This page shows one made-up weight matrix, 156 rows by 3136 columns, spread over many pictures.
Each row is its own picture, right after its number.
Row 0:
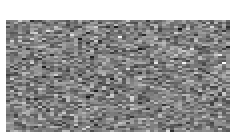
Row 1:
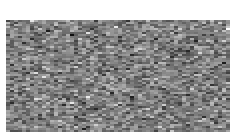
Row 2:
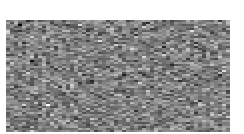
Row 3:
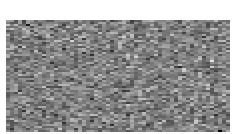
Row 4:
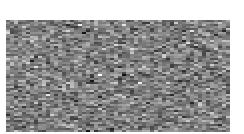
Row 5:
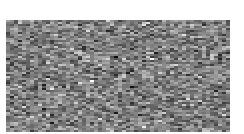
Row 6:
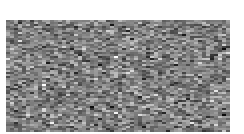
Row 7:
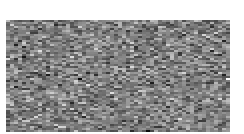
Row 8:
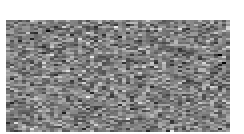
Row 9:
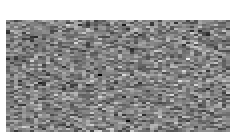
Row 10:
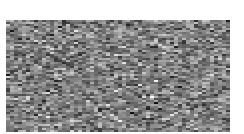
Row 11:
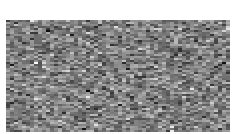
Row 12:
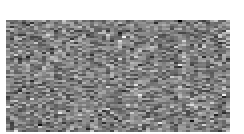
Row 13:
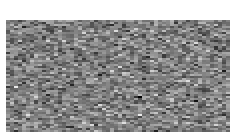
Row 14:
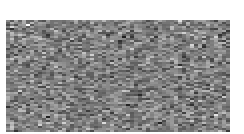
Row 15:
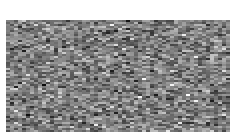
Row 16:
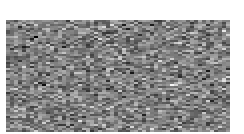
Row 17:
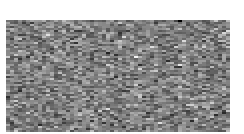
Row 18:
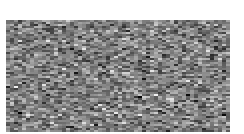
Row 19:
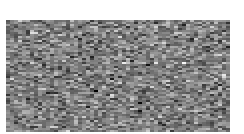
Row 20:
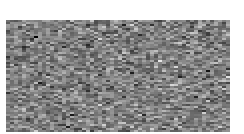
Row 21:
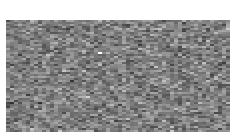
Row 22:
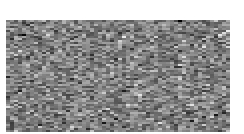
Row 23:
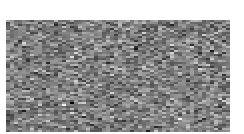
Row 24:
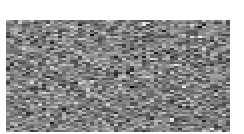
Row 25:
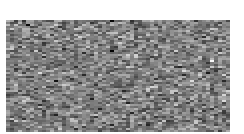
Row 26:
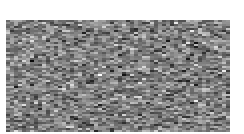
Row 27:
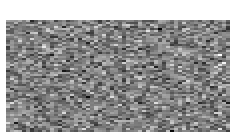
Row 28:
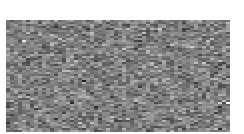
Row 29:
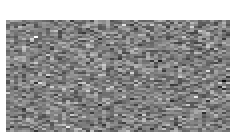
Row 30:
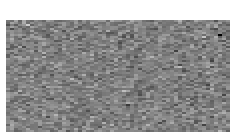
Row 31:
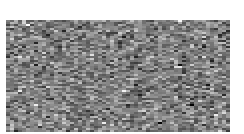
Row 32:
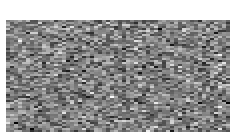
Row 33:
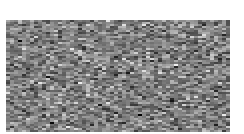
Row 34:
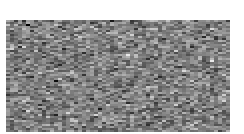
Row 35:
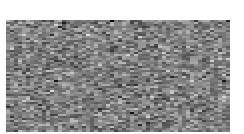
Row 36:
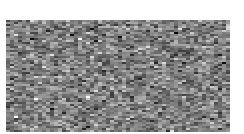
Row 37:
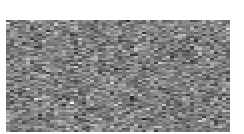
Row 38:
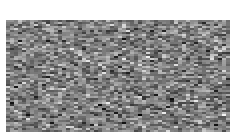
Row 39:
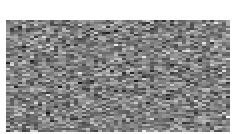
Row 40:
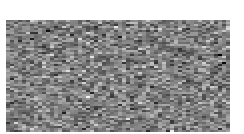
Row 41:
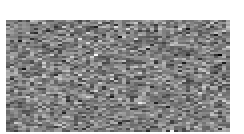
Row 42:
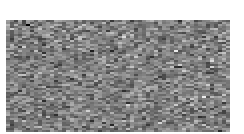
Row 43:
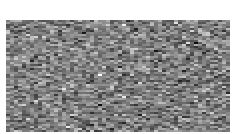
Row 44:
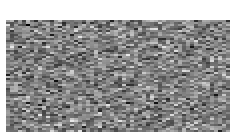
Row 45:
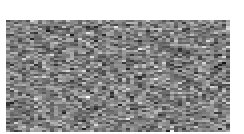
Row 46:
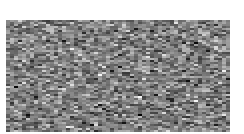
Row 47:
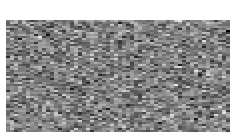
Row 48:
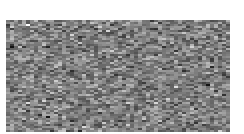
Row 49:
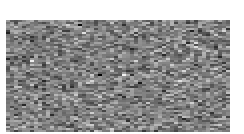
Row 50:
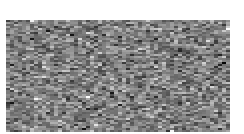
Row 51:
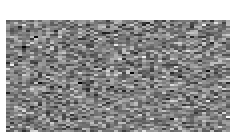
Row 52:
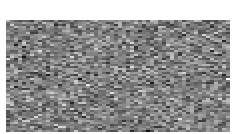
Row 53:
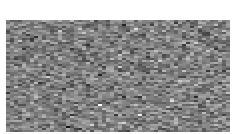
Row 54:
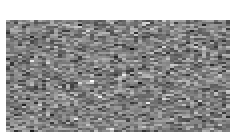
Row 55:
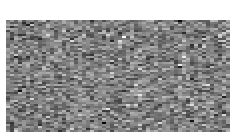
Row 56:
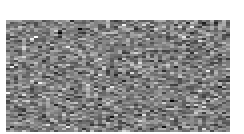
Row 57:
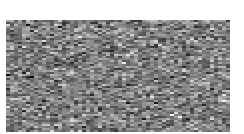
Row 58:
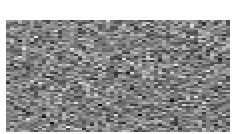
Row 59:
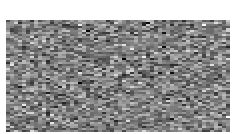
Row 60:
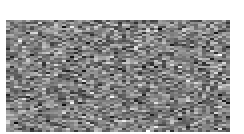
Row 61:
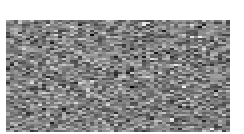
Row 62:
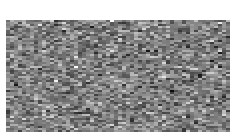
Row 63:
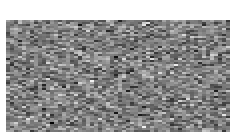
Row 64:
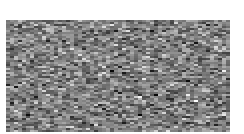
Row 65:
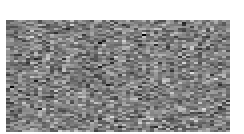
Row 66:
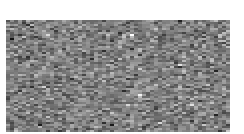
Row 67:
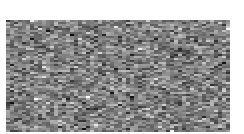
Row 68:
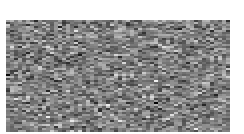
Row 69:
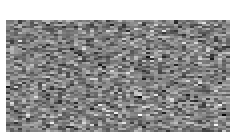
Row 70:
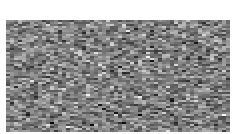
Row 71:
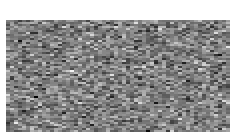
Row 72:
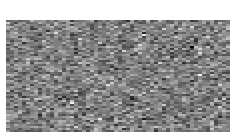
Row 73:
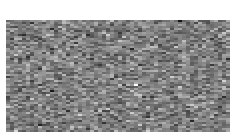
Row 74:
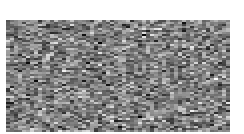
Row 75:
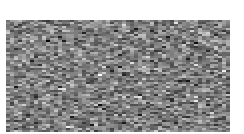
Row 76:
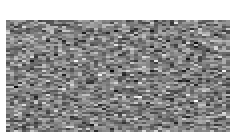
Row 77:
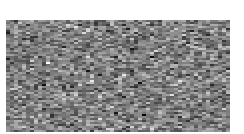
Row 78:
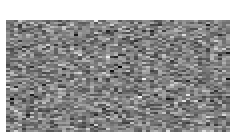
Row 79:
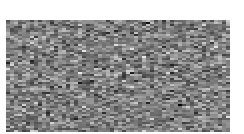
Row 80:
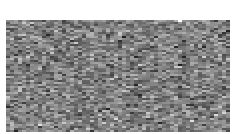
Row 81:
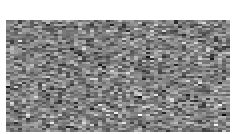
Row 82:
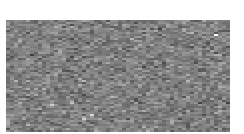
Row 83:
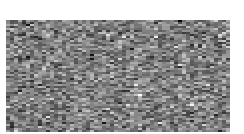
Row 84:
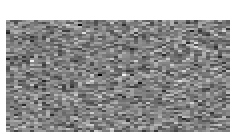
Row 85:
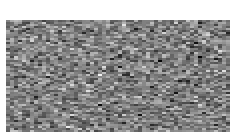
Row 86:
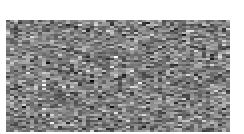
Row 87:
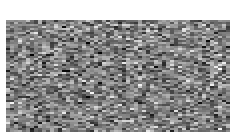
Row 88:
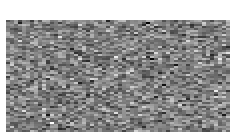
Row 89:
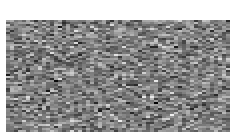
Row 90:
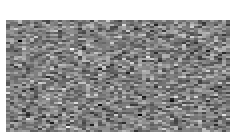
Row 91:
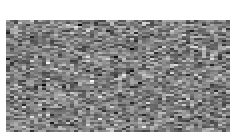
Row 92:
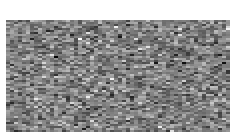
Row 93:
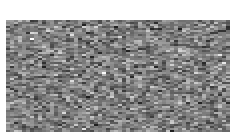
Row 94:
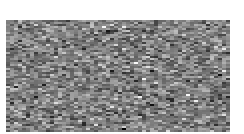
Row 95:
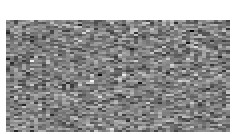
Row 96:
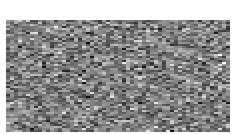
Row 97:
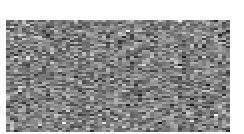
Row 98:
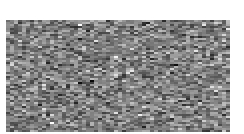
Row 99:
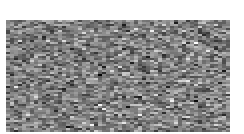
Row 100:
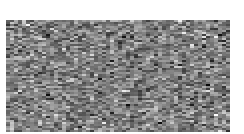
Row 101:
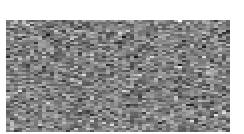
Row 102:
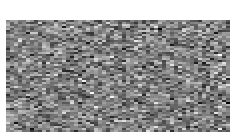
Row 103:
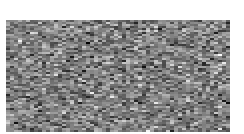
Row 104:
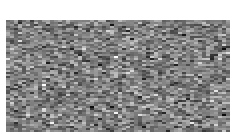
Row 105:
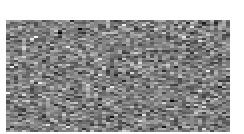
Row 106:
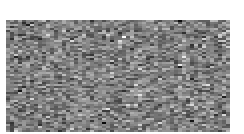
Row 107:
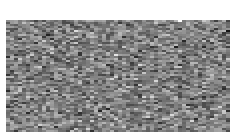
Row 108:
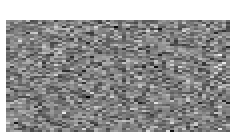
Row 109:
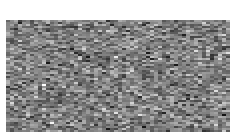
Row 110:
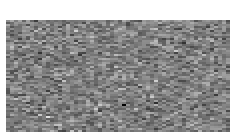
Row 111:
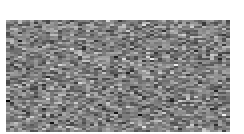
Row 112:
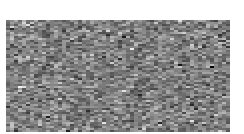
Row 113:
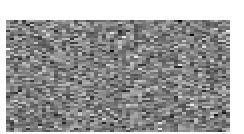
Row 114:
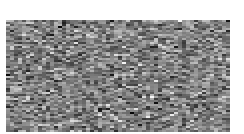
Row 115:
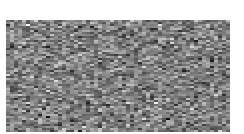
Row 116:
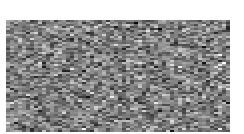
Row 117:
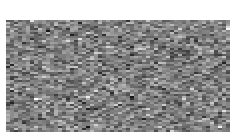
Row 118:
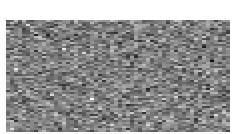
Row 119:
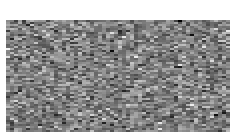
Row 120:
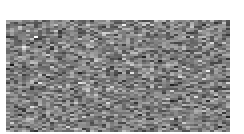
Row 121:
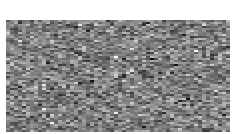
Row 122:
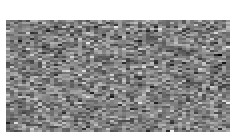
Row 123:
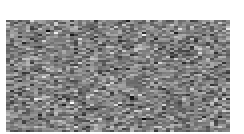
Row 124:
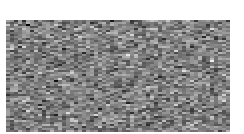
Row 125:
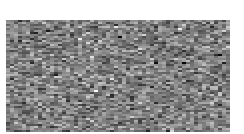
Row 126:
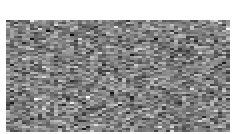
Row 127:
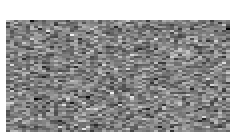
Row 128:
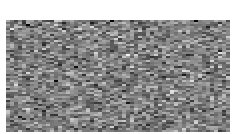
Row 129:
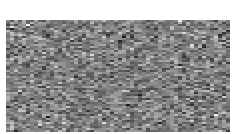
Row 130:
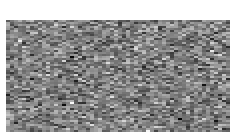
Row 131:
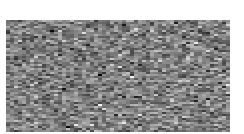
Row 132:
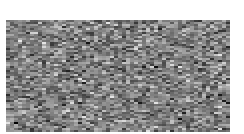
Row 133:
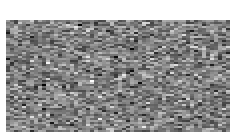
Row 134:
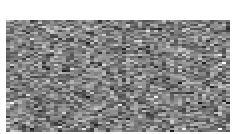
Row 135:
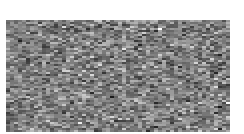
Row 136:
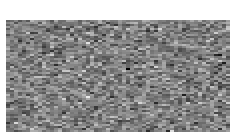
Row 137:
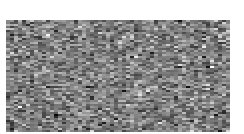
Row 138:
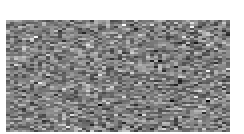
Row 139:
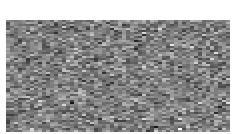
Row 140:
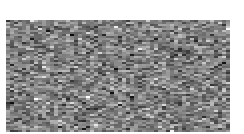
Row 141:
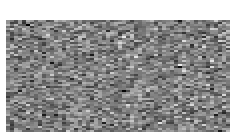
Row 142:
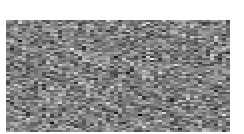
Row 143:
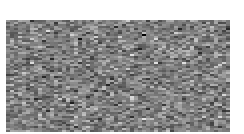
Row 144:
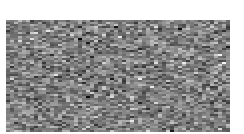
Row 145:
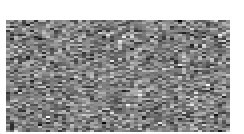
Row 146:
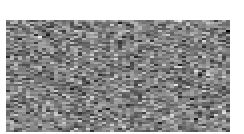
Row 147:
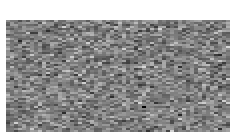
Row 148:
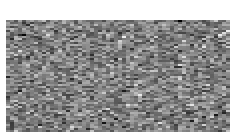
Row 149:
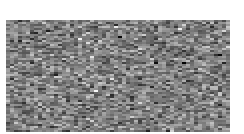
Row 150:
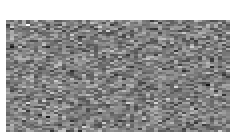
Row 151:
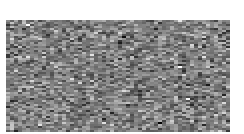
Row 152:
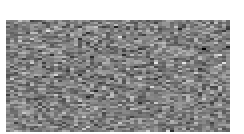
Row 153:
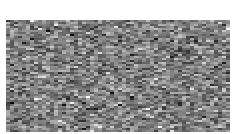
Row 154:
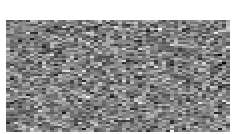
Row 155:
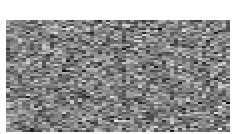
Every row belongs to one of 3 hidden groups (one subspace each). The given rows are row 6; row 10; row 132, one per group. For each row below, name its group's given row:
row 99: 6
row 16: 6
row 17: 10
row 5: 6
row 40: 132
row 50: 132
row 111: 6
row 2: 6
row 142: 6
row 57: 10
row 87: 132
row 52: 132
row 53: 6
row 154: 132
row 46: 6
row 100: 10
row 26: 6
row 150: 10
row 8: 132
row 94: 6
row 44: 10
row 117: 132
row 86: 6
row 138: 6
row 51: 6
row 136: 132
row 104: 6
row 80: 10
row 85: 6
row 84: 6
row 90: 6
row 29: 6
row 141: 10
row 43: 6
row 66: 10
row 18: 6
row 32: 132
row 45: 132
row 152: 132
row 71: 132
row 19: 132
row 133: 6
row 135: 132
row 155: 132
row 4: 6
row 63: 6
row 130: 132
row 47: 10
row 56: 6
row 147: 132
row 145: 10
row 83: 10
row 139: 132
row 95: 6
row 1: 132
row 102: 132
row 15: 6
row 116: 132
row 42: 10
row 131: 6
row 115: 10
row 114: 10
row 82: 132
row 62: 10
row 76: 6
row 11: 132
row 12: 10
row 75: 6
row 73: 10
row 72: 132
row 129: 10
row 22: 10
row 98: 6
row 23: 132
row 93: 132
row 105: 6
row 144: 132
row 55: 10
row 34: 10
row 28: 132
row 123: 132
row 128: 10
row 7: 132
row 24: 6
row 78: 6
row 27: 132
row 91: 6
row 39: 6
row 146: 10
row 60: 132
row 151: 10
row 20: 6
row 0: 132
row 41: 132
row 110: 10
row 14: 10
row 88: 6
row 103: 132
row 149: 132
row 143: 132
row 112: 10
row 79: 6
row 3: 10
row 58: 6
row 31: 10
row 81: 6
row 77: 6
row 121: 6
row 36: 132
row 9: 6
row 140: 132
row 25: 10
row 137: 10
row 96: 132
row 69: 6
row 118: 10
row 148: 10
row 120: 6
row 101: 10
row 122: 132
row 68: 10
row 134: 132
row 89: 10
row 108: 132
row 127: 132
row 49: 6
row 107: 10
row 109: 6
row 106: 10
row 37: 132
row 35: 10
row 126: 132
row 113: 10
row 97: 10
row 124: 10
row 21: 132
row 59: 6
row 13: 6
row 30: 10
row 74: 132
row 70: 6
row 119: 10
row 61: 6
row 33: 6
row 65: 132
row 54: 6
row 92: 132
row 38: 6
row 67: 132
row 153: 132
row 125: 132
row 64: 6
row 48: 10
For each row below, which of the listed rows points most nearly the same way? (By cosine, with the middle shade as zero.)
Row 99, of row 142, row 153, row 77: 77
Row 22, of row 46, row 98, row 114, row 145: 145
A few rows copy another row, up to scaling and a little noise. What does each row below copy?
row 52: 7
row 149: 125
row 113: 119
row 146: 47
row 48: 150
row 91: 133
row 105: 56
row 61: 24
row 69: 81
